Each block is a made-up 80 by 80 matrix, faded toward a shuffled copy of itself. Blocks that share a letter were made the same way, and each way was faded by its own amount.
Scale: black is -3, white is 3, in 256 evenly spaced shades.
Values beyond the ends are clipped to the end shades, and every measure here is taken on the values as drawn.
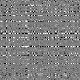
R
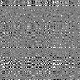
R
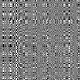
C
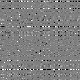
R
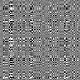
C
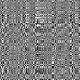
C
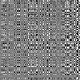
C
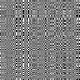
C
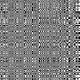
C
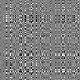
C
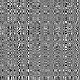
C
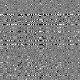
R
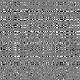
R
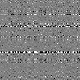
R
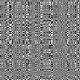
C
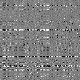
R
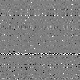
R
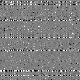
R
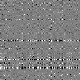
R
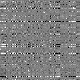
R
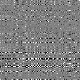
R
